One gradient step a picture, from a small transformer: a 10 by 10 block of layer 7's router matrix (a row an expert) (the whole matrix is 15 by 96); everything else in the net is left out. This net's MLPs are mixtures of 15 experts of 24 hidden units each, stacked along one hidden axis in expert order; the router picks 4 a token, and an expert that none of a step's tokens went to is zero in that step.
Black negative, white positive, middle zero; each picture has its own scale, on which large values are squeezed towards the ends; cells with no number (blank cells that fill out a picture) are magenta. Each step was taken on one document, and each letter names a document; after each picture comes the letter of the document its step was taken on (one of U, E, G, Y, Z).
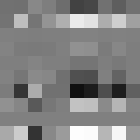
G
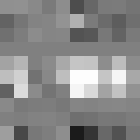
G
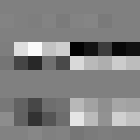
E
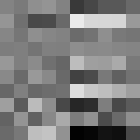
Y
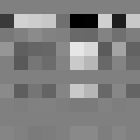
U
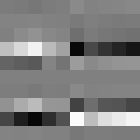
E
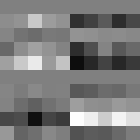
E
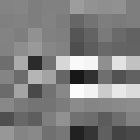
G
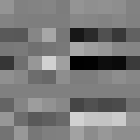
Y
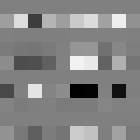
U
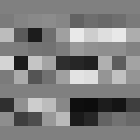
Y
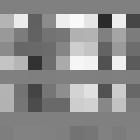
U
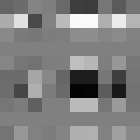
G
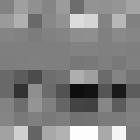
G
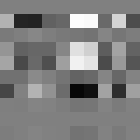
U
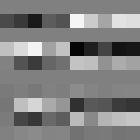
E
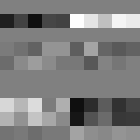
E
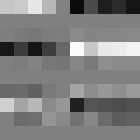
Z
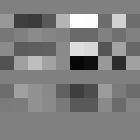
U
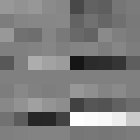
Y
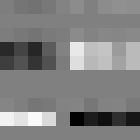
Z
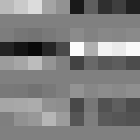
Z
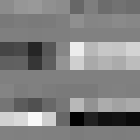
Z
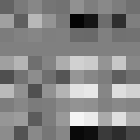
G
